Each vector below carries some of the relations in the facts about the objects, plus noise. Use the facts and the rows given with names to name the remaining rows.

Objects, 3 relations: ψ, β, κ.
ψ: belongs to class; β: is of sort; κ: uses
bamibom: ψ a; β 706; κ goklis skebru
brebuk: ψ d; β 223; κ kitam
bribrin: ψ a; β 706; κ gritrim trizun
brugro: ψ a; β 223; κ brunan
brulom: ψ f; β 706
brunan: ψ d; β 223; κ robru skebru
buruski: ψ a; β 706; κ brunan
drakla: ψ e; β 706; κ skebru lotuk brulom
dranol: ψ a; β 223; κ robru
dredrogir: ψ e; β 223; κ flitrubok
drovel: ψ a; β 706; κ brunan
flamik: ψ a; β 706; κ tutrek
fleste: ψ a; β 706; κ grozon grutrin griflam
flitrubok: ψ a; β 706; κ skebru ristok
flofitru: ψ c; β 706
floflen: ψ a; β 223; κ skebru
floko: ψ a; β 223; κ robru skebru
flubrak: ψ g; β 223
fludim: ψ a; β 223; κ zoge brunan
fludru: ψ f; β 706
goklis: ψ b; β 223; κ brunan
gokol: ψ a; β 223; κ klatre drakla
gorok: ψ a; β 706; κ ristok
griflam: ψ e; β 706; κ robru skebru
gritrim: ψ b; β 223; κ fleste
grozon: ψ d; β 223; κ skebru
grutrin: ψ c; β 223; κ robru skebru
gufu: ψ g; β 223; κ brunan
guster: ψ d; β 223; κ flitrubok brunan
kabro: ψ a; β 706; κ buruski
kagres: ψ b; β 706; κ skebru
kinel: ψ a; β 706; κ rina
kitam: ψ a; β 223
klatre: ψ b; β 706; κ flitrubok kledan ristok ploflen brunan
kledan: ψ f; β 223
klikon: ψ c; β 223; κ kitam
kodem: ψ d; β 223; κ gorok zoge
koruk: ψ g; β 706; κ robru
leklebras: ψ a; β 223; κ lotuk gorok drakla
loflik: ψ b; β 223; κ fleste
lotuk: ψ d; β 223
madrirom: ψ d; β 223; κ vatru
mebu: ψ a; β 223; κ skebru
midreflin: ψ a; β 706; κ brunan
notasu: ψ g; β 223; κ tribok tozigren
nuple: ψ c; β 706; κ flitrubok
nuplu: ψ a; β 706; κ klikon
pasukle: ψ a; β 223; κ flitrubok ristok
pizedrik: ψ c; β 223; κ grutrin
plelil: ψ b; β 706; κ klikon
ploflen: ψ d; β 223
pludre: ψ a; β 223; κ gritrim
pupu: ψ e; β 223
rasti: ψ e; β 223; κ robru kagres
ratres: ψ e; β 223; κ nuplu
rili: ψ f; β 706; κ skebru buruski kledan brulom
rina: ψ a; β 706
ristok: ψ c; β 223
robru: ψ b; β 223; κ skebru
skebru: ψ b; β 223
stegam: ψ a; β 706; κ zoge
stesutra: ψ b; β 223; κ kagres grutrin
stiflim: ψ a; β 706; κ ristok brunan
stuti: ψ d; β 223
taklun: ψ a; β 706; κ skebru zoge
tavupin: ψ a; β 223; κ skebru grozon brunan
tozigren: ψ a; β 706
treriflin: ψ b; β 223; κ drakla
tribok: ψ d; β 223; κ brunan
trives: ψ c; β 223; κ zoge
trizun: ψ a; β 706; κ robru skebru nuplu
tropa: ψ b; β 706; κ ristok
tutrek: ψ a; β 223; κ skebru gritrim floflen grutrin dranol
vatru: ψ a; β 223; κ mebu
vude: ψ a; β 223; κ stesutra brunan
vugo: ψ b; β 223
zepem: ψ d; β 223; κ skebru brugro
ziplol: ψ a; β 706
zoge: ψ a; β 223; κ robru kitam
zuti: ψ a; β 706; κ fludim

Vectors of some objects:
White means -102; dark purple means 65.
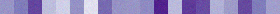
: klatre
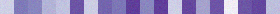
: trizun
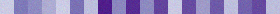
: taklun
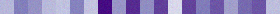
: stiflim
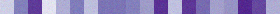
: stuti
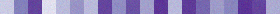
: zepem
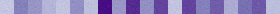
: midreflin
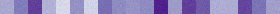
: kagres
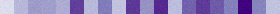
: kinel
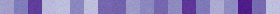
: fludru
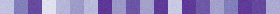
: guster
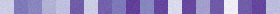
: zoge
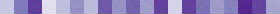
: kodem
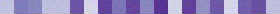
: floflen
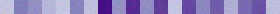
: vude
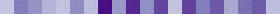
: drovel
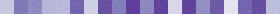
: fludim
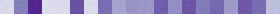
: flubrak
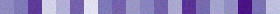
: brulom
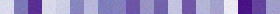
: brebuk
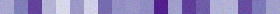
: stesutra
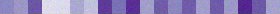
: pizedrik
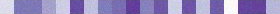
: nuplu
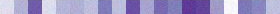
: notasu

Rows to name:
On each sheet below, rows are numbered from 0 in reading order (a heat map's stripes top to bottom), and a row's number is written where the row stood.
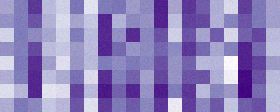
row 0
skebru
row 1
tropa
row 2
stegam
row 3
rili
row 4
plelil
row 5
pupu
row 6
madrirom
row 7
gorok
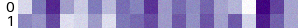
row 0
ratres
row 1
flofitru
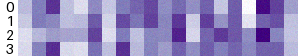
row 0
klikon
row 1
ziplol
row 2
rina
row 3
koruk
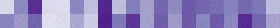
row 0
gufu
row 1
nuple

